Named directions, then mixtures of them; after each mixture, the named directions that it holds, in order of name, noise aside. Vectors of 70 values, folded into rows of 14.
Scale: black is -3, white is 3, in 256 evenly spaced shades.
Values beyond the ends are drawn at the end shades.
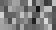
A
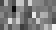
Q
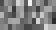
A, Q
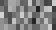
A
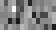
Q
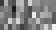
Q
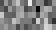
A, Q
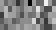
A, Q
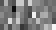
Q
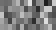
A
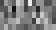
A, Q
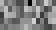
A, Q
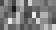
Q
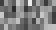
A, Q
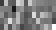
Q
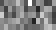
A, Q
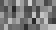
A, Q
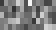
A, Q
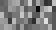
A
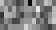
A, Q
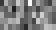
A, Q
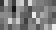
Q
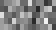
A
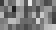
A, Q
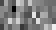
Q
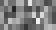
A, Q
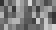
A, Q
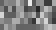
A, Q
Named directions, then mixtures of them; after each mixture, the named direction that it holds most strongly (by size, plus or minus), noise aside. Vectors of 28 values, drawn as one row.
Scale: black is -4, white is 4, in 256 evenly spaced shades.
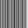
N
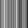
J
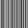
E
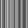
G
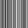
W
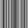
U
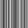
U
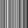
N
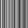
G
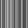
G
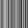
E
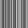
W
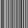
E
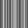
U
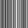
W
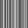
U
